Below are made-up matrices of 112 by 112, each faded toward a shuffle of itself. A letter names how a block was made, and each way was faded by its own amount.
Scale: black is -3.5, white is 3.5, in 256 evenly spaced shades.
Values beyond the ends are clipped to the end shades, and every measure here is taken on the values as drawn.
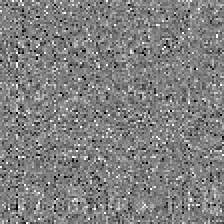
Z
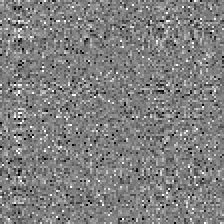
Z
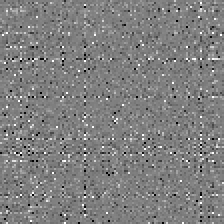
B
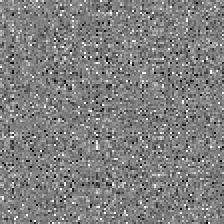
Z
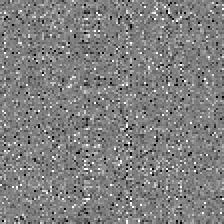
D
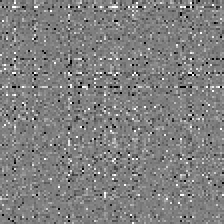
B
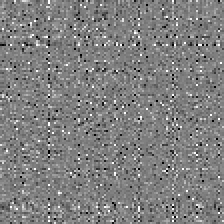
B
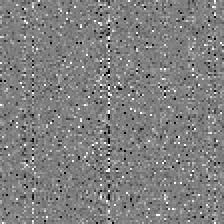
D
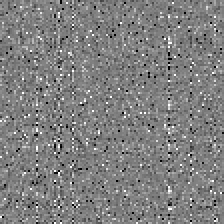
D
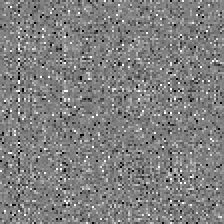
Z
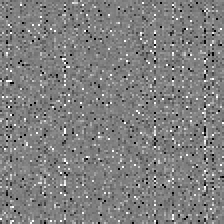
D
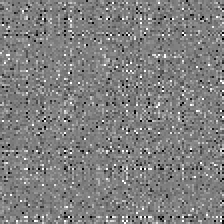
B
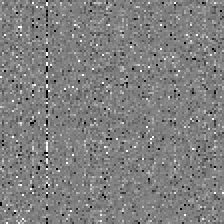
D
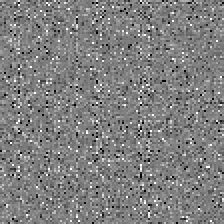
D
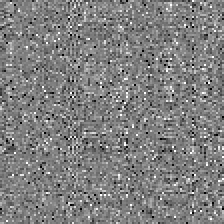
Z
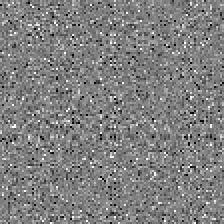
Z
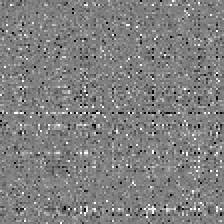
B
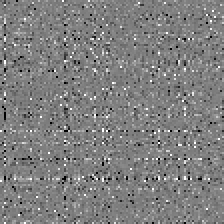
B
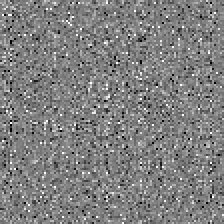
Z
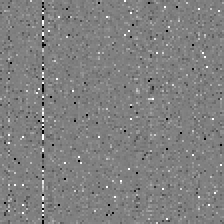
D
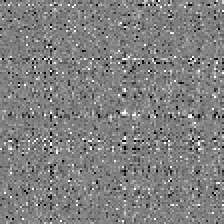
B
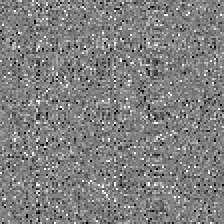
Z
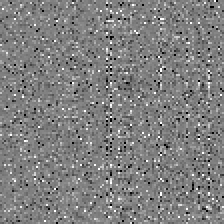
D
